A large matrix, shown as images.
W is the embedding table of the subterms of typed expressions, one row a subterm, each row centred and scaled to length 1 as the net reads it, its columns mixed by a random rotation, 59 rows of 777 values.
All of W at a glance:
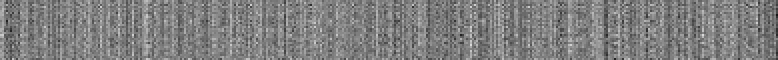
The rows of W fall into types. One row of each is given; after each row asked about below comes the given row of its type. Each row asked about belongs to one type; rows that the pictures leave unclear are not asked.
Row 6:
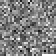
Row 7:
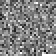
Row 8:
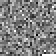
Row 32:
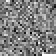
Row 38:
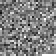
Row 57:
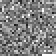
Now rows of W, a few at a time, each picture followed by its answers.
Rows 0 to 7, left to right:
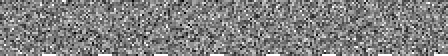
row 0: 7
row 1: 32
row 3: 38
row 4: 8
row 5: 8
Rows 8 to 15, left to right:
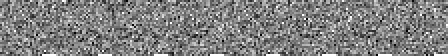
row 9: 32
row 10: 38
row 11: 6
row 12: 8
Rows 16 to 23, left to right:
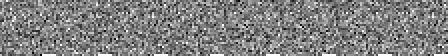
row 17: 7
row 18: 8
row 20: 38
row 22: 38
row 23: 8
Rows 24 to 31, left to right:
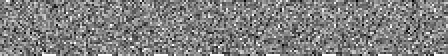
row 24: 32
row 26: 6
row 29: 57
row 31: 57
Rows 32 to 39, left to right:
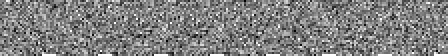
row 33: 8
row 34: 6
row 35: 6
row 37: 6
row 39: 7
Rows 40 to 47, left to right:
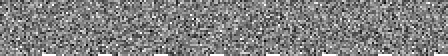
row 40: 7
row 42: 6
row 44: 7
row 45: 7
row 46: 32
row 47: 7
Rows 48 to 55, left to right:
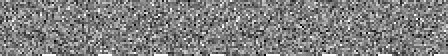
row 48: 32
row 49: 57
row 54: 32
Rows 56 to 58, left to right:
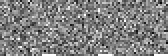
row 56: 6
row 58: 32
